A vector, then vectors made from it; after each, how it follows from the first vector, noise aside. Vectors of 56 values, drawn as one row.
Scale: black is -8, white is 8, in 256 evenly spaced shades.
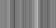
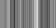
scaled up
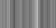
copied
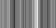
scaled up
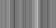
copied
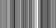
scaled up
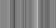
copied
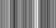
scaled up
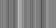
reversed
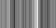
scaled up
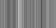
reversed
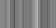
copied
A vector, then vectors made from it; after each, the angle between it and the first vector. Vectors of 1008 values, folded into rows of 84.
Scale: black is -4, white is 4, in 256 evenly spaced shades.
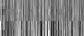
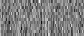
partly aligned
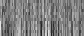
nearly parallel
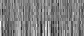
nearly parallel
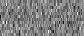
orthogonal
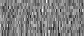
partly aligned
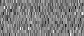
orthogonal
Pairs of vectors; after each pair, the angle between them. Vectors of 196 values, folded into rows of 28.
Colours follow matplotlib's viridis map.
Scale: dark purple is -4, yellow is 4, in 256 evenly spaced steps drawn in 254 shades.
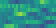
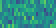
partly aligned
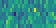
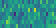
nearly parallel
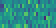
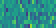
partly opposed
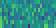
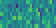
orthogonal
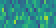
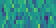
nearly opposite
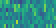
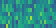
partly opposed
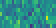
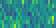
partly aligned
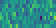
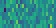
orthogonal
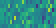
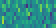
partly aligned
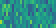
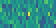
partly opposed
